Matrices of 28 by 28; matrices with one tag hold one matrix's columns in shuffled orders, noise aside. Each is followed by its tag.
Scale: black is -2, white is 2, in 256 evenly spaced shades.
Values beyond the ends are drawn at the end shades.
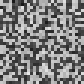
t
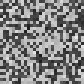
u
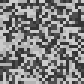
u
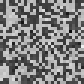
t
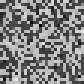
u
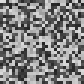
u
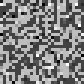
t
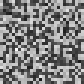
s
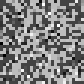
t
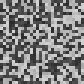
t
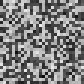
s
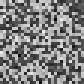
t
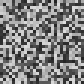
s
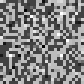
t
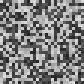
s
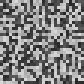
t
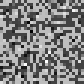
u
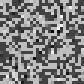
s
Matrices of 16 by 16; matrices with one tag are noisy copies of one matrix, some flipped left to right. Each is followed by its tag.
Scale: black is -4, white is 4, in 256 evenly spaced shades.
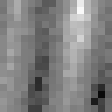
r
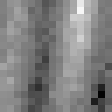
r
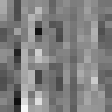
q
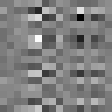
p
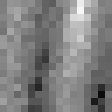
r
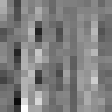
q
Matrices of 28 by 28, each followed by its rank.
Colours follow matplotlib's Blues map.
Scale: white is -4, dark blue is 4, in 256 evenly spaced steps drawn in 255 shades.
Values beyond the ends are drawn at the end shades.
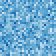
full rank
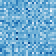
five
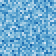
full rank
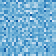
five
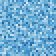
full rank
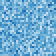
full rank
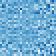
five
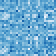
five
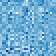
five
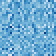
five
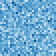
full rank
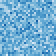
full rank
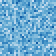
full rank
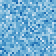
full rank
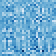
five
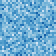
full rank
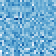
five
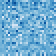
five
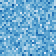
full rank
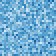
full rank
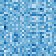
five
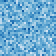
full rank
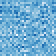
five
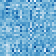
five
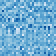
five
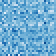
five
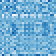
five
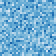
full rank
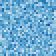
full rank
